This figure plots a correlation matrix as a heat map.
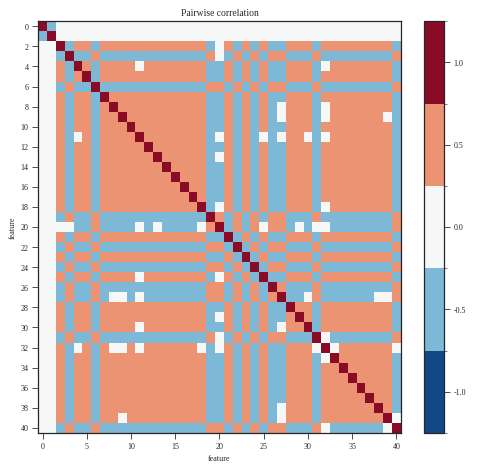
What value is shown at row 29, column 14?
0.5
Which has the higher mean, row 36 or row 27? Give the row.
36
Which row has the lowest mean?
3
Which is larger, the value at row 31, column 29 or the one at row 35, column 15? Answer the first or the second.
the second
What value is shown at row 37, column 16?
0.5
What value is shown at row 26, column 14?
-0.5
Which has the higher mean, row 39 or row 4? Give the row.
39
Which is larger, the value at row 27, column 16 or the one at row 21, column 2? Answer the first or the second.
the second
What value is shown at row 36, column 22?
-0.5
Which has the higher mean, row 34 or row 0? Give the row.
34
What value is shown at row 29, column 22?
-0.5
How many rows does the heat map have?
41
